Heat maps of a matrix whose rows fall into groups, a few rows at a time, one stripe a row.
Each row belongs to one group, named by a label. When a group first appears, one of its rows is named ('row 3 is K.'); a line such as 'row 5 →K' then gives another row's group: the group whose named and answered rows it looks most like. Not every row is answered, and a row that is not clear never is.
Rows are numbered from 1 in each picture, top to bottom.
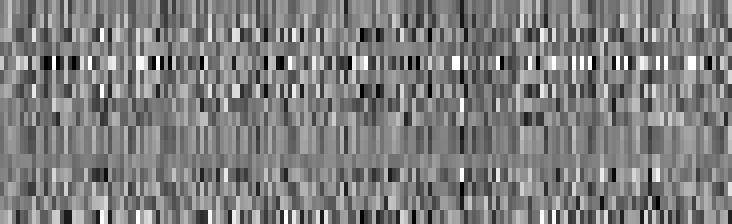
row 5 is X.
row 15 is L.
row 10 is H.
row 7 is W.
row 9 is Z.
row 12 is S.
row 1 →H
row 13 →S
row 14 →H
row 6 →H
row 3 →W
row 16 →W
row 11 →H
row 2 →H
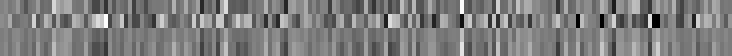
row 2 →L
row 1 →S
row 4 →S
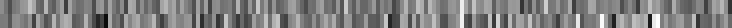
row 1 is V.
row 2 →S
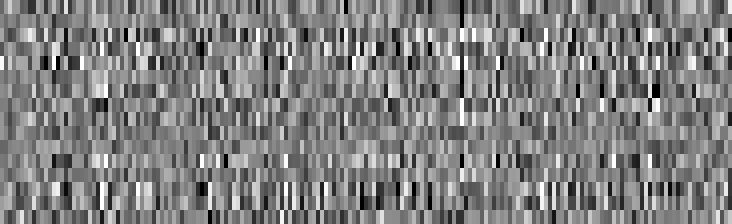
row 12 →L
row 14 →W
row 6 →L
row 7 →L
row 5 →X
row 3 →V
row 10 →Z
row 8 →S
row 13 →V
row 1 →H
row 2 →L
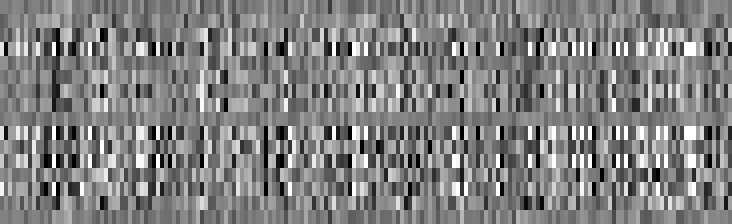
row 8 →L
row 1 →S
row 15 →Z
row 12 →X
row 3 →Z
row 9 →H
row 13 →L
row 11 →W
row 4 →X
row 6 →L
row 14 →X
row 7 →Z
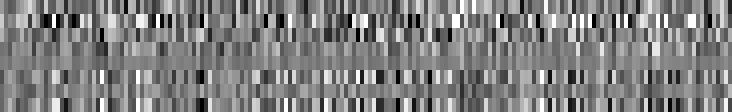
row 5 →S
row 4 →S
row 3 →Z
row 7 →H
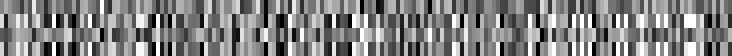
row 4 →X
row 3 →Z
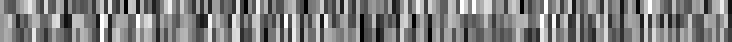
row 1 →V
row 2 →W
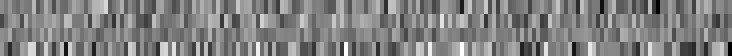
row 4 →V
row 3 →H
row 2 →Z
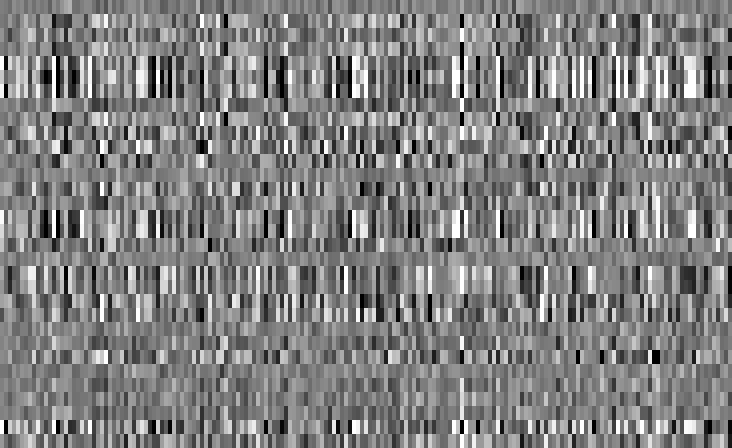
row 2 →L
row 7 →X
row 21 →V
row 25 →S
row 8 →S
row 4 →L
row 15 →S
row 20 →V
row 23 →W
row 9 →L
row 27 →S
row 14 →W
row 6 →X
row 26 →L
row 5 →X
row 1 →S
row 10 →V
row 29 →V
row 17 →X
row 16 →X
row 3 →V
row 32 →V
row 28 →S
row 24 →H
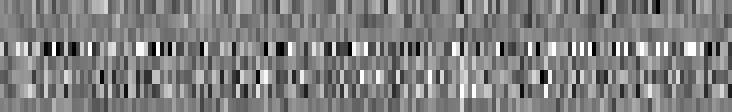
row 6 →Z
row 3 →H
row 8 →S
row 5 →V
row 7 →V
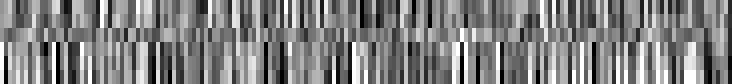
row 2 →W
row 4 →X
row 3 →V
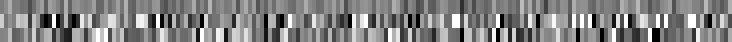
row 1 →H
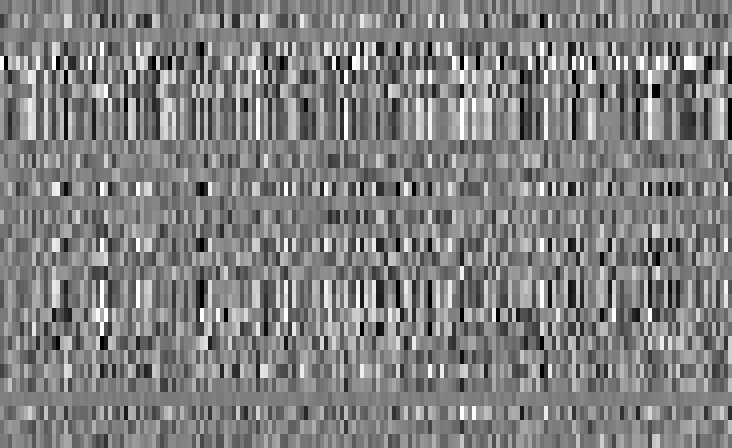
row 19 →L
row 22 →W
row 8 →V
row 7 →L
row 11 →H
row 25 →Z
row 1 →S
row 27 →Z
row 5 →X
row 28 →H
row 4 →W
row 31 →H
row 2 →Z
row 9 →V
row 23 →L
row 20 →S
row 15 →S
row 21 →W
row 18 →W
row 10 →V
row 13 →Z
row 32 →S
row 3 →H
